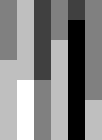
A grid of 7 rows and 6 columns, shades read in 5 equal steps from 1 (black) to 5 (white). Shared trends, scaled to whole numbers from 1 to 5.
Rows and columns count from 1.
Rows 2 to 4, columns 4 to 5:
3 1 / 4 1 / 4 1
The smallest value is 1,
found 6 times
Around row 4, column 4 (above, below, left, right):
4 4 2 1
